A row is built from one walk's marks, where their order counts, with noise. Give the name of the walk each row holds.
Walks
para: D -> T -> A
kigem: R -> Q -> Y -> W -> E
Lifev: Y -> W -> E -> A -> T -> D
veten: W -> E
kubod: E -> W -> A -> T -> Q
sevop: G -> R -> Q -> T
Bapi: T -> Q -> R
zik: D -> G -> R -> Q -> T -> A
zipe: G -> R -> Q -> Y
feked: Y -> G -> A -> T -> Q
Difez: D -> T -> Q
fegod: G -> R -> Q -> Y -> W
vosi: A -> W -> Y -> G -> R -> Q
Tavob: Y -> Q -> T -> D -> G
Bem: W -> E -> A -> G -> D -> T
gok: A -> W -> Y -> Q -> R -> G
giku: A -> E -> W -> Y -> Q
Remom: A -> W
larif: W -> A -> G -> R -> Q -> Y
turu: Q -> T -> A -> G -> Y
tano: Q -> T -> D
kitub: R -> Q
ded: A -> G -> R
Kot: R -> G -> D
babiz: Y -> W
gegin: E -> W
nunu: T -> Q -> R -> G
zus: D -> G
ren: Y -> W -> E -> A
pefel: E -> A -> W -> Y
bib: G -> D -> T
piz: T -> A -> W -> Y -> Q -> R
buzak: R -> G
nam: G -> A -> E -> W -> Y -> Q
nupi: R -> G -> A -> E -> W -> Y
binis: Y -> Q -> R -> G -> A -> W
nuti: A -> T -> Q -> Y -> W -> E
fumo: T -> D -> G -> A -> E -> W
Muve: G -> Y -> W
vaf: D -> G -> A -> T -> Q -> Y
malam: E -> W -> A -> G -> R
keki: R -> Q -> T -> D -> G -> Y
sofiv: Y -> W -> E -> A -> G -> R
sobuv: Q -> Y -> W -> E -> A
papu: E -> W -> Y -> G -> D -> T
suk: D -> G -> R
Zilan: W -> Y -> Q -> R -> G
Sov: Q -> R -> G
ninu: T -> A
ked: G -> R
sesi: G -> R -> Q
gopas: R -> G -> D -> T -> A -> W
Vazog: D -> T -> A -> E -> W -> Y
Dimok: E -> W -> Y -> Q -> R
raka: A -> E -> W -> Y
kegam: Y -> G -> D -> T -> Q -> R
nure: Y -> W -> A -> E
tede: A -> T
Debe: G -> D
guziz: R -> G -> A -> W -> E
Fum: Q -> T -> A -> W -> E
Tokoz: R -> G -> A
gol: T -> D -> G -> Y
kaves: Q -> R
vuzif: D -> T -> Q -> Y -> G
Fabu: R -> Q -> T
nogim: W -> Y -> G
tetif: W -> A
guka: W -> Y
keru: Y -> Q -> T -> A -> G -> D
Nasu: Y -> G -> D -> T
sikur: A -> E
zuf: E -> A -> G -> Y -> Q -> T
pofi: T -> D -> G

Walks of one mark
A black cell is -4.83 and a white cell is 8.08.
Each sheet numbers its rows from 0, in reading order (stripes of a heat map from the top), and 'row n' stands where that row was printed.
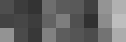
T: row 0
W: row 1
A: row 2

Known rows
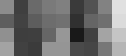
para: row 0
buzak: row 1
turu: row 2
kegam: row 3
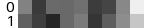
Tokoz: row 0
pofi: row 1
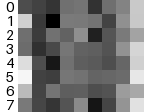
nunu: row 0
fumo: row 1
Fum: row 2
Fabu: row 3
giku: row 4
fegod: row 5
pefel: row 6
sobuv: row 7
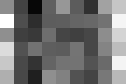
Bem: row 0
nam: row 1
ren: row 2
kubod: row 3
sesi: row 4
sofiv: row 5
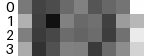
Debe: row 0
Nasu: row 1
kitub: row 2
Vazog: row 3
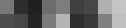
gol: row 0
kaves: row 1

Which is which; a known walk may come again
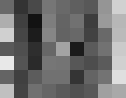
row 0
Fabu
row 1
Nasu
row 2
Remom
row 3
Sov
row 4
vosi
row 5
buzak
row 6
pefel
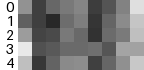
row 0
para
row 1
pofi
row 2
Tavob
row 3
zuf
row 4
vaf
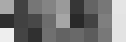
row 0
zik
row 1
tano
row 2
Muve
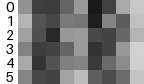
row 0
turu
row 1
gok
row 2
ded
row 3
larif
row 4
Vazog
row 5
suk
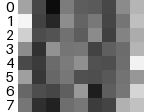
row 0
tede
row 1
binis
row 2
gegin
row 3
guziz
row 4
Kot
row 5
nure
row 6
Zilan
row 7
gol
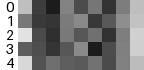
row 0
babiz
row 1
piz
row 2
feked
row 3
nogim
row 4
kubod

